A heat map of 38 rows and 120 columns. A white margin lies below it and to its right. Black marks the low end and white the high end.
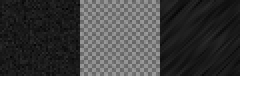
The table splits into one row of 3 panels. Panel 1,1: very low, fine-grained, faint in contrast. Panel 1,2: middling, checkered. Panel 1,3: very low, slanting up to the right, faint in contrast.
